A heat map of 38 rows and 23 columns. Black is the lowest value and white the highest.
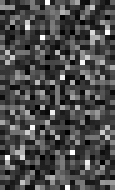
Odd rows or columns: none. Seam: none. Histogram: skewed, a long tail of high values. Average level on the scale: 30%. Symmetry: a half turn. Grain: fine.
